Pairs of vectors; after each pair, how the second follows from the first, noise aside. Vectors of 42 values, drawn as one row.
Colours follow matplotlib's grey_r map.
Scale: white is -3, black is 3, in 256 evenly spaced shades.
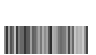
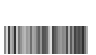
negated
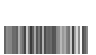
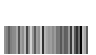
negated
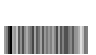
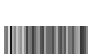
sign-scrambled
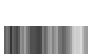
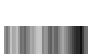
negated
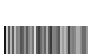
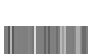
partly zeroed
